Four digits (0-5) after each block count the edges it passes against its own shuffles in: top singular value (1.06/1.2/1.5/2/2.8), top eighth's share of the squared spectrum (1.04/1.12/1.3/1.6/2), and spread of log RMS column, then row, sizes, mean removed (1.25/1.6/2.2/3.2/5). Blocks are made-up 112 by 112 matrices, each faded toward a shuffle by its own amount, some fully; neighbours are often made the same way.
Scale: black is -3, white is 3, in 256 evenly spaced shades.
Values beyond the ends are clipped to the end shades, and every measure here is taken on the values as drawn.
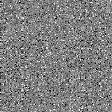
4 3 1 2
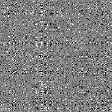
4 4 3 3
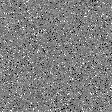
0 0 0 0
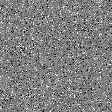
2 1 0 1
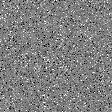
2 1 0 0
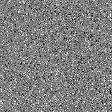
3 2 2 1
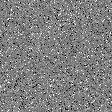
0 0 0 0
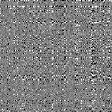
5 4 3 3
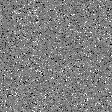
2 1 0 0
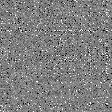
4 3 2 2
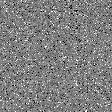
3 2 0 1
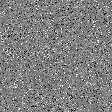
0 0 0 0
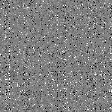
2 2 3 2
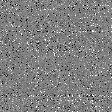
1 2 2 2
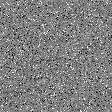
0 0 0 0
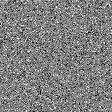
0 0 0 0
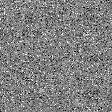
3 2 1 1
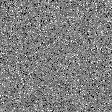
1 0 0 0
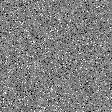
0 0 0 0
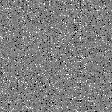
3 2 1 0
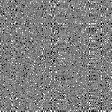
5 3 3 2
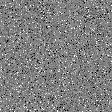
2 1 0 0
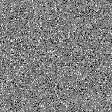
3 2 0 1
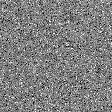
2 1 0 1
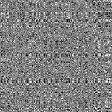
5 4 3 3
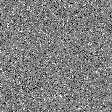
2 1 0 0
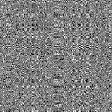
5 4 3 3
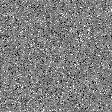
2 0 0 0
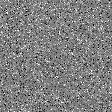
0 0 0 0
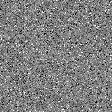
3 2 0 0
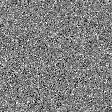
2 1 0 0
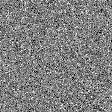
1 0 0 0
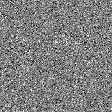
3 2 0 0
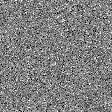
2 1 0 0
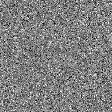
3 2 1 1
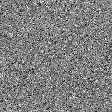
2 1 0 0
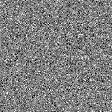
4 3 1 1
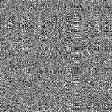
4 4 3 3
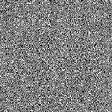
4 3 2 2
